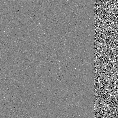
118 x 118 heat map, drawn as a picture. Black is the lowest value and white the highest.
Slope: none. Grain: fine. Seam: vertical, 80% of the way across, the left part calmer. Histogram: heavy tails on both sides.
